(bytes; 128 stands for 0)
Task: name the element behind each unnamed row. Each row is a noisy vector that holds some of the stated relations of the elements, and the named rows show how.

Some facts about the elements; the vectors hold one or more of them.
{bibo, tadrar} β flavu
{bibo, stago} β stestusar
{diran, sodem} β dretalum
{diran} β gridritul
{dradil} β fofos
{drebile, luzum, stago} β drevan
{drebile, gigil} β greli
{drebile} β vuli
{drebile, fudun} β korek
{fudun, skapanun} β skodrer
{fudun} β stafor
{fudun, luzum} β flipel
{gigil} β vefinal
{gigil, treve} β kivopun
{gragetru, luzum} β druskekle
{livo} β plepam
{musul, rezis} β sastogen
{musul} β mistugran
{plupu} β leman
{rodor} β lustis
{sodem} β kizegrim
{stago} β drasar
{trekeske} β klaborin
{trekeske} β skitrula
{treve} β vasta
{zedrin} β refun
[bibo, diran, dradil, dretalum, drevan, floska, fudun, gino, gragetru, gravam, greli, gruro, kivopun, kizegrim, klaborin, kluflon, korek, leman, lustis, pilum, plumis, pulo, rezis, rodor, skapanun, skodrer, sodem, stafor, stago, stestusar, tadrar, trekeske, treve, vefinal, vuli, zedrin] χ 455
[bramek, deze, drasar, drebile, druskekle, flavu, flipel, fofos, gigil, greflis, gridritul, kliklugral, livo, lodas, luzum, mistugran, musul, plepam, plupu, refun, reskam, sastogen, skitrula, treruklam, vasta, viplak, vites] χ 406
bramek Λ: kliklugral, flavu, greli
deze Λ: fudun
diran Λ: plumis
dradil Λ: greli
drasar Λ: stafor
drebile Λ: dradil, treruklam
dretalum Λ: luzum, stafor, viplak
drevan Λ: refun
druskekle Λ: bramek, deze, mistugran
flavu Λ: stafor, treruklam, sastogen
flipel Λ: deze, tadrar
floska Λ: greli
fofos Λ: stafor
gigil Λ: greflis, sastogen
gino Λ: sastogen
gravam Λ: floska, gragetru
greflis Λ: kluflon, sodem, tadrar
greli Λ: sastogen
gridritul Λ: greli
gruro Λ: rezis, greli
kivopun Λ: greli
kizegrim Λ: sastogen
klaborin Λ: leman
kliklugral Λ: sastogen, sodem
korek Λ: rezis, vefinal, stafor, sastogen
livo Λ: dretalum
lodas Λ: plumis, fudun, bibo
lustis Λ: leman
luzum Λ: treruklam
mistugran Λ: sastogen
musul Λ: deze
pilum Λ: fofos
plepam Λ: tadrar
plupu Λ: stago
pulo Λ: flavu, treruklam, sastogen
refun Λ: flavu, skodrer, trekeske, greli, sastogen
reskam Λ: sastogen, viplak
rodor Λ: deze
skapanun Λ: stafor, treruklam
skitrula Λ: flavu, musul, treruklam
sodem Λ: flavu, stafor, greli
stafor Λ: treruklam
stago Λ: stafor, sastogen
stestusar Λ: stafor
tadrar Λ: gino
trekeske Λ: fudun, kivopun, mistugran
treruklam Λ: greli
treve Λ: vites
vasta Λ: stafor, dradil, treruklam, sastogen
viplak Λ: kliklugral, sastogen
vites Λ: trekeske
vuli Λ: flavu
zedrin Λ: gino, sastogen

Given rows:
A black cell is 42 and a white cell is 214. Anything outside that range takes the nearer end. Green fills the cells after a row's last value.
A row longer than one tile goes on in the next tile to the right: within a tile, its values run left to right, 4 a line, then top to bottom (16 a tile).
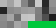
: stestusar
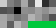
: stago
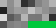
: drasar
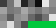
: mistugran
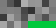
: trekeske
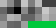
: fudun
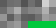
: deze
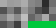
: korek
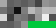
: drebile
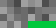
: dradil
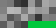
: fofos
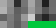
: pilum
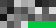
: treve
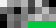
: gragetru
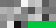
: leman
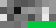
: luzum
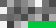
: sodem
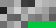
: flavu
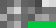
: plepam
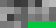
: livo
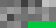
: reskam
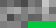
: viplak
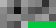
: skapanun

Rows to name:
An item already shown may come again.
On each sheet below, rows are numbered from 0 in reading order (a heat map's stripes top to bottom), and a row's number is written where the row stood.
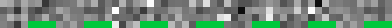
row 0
stafor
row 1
gino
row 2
sodem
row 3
kluflon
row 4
luzum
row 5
vasta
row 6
gino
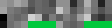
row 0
gravam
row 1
pilum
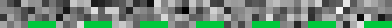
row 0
trekeske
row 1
treve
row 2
musul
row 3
fudun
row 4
druskekle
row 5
skodrer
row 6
diran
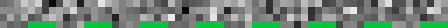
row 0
vefinal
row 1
gridritul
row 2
floska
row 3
luzum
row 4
drevan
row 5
skodrer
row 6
skitrula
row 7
vites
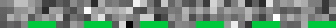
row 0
greli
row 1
gigil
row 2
klaborin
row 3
lodas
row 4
sastogen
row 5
vuli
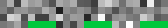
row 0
plumis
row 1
flipel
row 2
tadrar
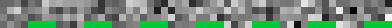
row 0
refun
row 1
korek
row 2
kivopun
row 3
drasar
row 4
kizegrim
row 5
lustis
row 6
rezis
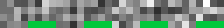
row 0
lodas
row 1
stafor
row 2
dretalum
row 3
bibo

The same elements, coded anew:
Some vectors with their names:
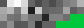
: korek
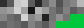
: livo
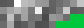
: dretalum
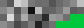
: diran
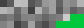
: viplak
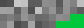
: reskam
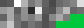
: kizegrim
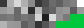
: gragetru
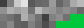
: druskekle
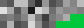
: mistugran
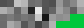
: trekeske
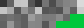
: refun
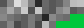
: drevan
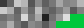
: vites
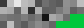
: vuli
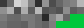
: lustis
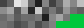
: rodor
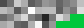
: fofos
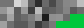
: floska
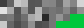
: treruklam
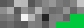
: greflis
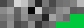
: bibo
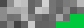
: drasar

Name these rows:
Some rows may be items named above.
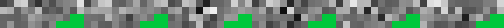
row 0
refun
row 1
druskekle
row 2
musul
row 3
bibo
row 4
vuli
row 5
stafor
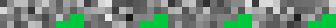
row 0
flavu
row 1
plepam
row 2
refun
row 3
stafor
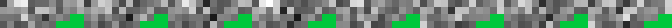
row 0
flipel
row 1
stestusar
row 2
drevan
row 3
korek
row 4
gridritul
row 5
luzum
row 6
drevan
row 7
luzum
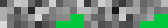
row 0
luzum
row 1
gigil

